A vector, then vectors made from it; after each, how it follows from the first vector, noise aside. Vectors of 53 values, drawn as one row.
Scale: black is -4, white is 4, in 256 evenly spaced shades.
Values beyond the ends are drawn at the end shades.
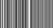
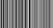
sign-scrambled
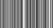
reversed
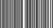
reversed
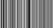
negated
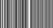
copied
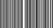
reversed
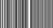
copied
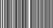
copied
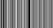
negated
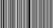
negated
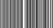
reversed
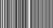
copied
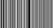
negated
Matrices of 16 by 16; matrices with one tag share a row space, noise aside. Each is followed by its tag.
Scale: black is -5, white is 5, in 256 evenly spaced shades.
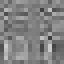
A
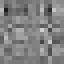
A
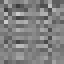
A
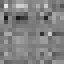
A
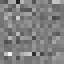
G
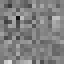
G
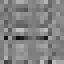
A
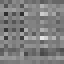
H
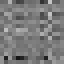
A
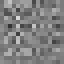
G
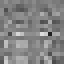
A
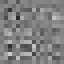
G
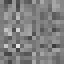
G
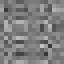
A
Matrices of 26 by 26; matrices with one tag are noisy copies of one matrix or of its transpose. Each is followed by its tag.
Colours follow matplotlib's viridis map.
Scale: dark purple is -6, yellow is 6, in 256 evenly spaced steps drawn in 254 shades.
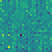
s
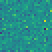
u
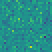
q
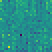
s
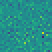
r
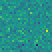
q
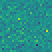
q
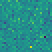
q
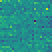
s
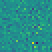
r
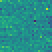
s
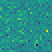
q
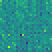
s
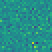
r
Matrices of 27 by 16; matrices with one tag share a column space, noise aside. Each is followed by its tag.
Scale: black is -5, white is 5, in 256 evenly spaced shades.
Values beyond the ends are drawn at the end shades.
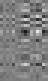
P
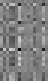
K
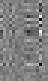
P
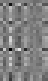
K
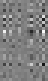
P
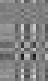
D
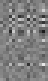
P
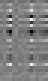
P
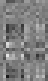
D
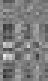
D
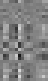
D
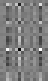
K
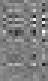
P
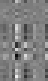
D
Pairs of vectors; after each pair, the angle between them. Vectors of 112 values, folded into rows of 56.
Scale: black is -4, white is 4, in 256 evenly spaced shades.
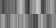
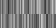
partly aligned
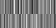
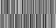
partly opposed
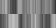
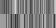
partly opposed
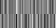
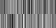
orthogonal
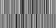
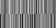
orthogonal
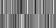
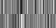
nearly parallel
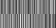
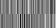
nearly opposite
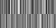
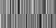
nearly opposite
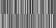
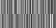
nearly parallel
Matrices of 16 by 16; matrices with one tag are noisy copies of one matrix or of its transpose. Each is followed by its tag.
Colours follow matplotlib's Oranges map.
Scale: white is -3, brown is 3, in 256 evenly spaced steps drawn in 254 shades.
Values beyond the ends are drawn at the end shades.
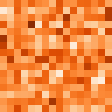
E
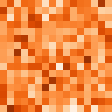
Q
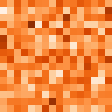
E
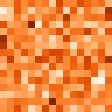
E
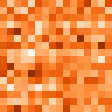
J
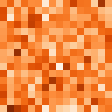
Q
